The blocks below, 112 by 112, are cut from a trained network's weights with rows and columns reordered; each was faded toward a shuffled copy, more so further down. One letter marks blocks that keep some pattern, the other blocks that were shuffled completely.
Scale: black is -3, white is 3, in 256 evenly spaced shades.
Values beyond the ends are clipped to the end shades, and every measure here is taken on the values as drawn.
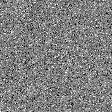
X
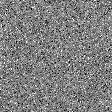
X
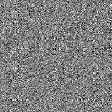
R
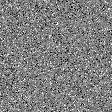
X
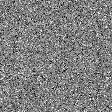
X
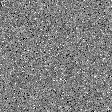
X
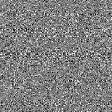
R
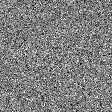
X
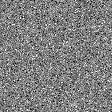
X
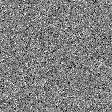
X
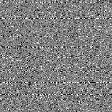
R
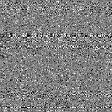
R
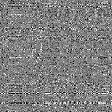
R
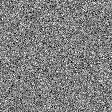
X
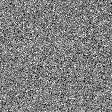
X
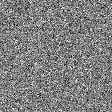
X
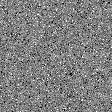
X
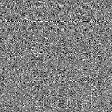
R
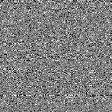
R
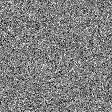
X
